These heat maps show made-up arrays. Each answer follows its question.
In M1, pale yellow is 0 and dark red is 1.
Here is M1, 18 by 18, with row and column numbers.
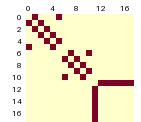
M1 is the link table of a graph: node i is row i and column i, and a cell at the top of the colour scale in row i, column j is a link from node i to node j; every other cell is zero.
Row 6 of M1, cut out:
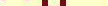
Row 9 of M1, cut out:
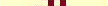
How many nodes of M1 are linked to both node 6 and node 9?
1
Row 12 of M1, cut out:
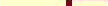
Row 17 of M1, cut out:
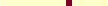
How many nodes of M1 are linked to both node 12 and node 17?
1
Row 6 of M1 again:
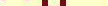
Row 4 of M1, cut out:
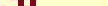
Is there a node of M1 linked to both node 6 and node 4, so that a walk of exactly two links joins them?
no
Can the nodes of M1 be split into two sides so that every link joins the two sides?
no
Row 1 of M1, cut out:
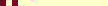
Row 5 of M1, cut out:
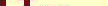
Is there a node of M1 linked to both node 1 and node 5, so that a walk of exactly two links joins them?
yes
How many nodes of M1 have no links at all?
0
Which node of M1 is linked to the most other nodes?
node 11
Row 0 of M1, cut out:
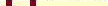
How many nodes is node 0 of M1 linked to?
2
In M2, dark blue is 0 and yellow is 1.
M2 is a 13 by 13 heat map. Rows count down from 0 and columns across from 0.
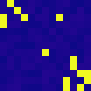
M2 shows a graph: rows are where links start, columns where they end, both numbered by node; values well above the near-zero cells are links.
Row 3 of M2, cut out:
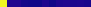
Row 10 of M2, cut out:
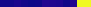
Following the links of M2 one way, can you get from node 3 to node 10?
yes
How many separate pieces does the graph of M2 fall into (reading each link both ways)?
4
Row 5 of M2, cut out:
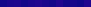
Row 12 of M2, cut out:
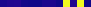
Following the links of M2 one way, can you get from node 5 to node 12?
no
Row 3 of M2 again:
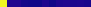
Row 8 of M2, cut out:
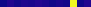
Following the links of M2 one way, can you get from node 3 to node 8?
yes
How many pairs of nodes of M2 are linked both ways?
1
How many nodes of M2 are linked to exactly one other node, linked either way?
2
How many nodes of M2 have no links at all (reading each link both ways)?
2
